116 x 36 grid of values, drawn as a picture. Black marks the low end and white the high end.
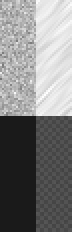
The table splits into 2 rows of 2 panels. Panel 1,1: high, fine-grained. Panel 1,2: very high, slanting up to the right, faint in contrast. Panel 2,1: very low, flat. Panel 2,2: low, checkered, faint in contrast.
